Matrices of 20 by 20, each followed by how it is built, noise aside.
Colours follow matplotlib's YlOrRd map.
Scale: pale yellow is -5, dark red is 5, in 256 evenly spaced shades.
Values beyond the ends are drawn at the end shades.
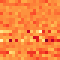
uneven rows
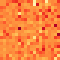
noise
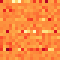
uneven rows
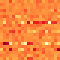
uneven rows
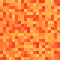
noise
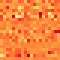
uneven rows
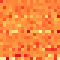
uneven rows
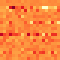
uneven rows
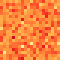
noise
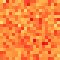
noise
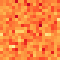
noise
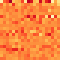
uneven rows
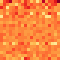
uneven rows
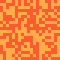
noise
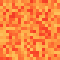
noise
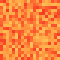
noise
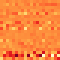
uneven rows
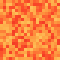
noise
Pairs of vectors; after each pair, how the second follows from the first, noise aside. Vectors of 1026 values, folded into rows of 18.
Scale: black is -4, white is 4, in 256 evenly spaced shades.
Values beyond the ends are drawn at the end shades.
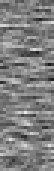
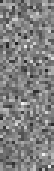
shuffled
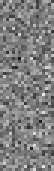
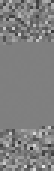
partly zeroed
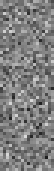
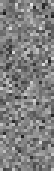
shuffled
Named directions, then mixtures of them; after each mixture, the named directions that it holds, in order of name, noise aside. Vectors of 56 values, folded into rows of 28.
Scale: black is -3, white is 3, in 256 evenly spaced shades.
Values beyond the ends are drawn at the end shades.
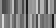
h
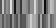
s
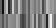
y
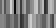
h, s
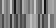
s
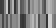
s, y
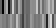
h, y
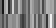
y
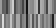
h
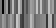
h, y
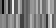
h, y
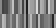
h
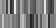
s, y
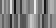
s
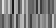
h, y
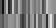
y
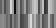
h, s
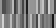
h
